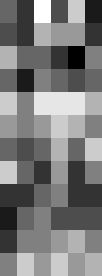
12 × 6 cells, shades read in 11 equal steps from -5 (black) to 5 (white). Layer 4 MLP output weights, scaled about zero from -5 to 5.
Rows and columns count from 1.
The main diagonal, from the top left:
-1 -3 -1 -1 4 0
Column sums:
-6 -15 7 7 -3 -6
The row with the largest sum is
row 5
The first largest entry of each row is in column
3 3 1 3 3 4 6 1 4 3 5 2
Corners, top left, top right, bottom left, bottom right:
-1 -4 0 2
